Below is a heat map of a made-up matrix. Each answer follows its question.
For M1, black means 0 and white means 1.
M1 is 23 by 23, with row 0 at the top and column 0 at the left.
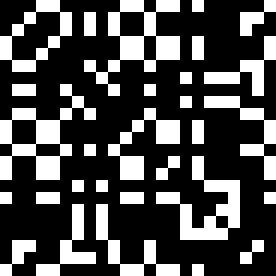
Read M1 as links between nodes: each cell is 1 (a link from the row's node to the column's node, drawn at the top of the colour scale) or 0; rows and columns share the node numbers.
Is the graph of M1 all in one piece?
yes
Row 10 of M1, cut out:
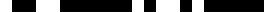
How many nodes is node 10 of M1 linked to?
8
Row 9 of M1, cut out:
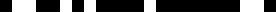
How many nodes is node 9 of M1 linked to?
7
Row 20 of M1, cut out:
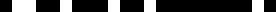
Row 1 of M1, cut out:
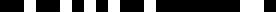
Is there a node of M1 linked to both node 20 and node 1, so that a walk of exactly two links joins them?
yes
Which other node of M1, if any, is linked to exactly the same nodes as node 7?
node 20
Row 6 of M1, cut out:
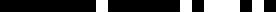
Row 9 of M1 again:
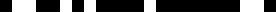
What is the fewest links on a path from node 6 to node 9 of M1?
2
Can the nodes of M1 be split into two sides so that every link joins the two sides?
no
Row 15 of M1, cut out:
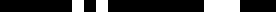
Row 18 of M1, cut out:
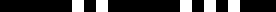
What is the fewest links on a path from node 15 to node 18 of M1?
1
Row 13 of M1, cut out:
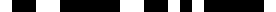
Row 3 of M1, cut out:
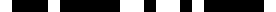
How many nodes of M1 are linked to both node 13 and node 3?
7
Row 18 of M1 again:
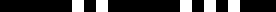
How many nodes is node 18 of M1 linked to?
5
